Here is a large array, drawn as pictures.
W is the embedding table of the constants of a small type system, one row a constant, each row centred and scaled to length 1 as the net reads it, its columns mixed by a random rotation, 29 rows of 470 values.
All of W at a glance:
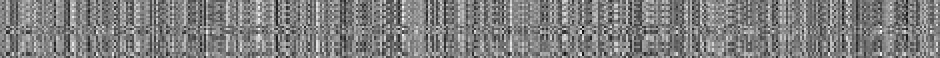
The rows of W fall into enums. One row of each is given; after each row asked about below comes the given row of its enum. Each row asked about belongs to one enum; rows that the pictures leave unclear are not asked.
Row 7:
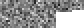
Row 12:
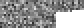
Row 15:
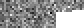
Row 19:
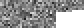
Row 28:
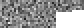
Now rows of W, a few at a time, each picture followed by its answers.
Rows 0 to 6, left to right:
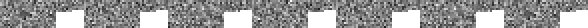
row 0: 19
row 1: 28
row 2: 12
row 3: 7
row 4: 28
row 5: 12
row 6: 19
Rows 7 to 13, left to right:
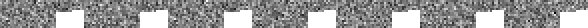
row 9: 7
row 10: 19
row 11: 28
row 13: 15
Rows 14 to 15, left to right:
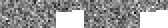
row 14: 7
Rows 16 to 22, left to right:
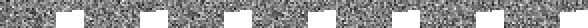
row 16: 15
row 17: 7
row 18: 19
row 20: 28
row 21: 12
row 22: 12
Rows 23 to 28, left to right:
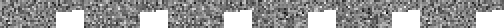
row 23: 28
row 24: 12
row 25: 12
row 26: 15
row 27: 15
